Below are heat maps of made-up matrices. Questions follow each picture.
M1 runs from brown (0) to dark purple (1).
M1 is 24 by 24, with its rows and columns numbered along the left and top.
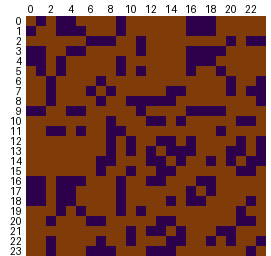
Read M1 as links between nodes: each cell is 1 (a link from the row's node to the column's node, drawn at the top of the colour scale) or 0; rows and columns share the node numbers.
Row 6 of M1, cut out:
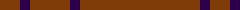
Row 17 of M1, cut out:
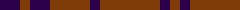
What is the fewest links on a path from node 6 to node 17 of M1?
4
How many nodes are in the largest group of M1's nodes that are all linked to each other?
7
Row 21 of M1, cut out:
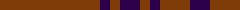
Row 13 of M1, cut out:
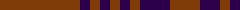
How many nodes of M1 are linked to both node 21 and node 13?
4
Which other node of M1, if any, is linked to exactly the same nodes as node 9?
node 3
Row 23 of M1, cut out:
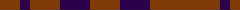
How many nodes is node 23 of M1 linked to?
8
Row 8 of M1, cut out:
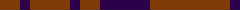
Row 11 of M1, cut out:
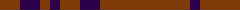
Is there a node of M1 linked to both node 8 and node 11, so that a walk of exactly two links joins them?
yes
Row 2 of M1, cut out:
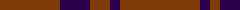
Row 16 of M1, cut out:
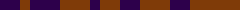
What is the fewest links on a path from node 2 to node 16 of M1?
3
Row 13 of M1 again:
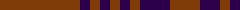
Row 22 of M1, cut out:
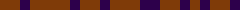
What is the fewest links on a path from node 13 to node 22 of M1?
2
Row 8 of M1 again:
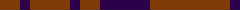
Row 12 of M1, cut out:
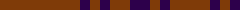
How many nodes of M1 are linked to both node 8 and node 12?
4
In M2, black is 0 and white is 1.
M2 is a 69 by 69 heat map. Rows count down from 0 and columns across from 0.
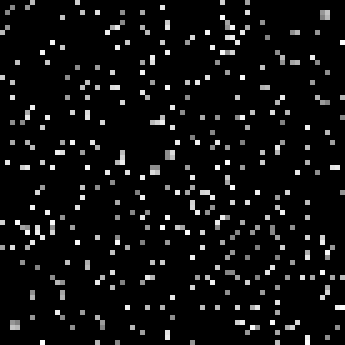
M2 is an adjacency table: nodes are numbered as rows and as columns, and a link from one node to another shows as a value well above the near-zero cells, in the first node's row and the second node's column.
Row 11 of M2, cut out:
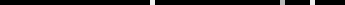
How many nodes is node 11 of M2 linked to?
3
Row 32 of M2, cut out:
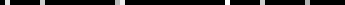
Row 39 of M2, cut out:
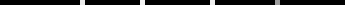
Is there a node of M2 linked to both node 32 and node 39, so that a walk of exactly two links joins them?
no
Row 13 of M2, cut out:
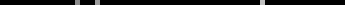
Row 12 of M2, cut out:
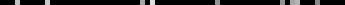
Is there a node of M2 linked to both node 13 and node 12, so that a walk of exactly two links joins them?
no
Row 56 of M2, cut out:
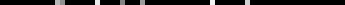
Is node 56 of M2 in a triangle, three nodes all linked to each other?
yes
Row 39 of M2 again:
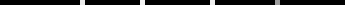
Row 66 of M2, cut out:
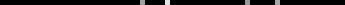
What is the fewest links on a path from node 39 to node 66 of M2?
2
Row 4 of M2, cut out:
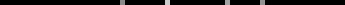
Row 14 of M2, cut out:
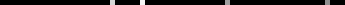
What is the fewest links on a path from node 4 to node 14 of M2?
2
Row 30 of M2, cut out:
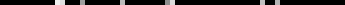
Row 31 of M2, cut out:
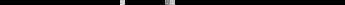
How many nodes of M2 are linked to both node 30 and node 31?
3
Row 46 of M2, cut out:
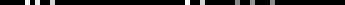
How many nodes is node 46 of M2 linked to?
8
